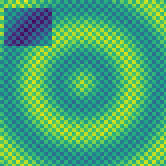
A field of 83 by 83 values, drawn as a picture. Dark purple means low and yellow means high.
Ninth with the lowest average: top left. Odd patch: lower, in the top left. Rings: centred on the centre.
